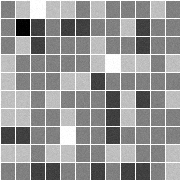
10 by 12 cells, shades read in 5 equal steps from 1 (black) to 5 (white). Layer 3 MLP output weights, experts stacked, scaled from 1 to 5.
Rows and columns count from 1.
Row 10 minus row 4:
-1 0 -1 -1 0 0 -2 -2 -2 -2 0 0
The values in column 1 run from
2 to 4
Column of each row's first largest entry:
3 9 2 8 1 1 1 5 1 12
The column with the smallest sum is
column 10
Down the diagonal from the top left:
3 1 2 3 4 3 3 2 4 2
